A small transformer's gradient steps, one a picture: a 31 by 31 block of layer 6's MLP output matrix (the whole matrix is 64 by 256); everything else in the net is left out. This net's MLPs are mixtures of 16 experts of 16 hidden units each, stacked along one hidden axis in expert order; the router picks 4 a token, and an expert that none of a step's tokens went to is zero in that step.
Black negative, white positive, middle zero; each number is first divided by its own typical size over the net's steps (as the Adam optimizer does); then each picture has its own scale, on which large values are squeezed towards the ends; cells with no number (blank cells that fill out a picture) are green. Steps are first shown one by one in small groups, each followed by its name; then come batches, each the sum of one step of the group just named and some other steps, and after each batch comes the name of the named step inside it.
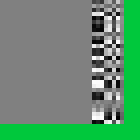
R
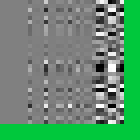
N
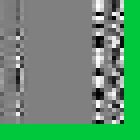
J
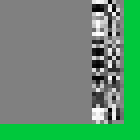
R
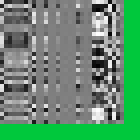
R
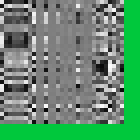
N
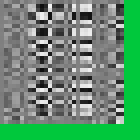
N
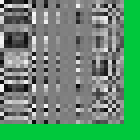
J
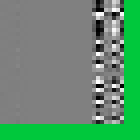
R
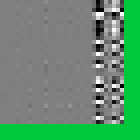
N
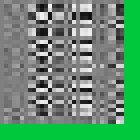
R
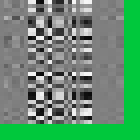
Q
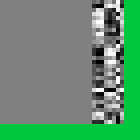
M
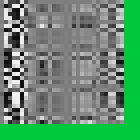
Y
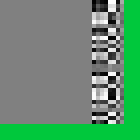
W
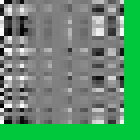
M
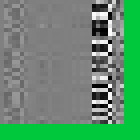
Y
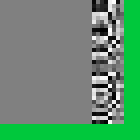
W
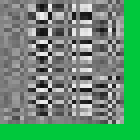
Y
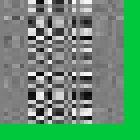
Q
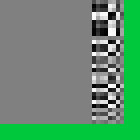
M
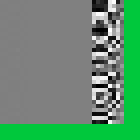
W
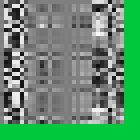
Y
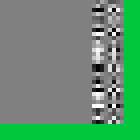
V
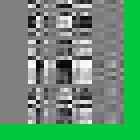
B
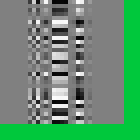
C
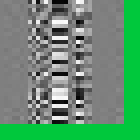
C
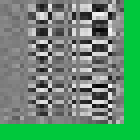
V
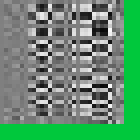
V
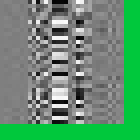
C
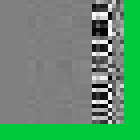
B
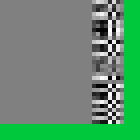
V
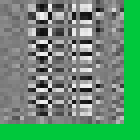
V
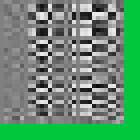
V
